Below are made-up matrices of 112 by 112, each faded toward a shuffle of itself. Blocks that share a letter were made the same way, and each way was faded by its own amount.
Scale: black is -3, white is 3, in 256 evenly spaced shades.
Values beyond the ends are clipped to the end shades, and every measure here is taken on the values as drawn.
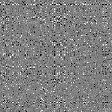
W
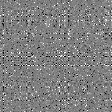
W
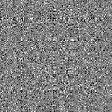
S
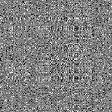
S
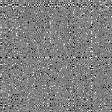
W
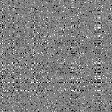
W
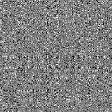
S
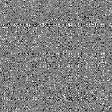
W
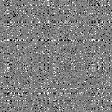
W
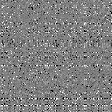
W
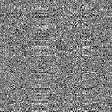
S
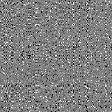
W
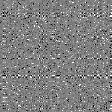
W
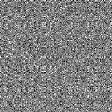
S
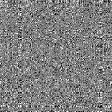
S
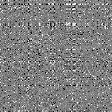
W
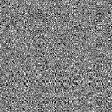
S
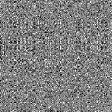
S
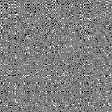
W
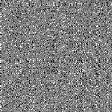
S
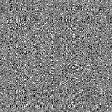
S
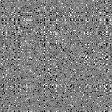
W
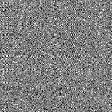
S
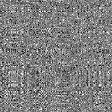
S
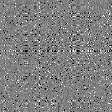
W
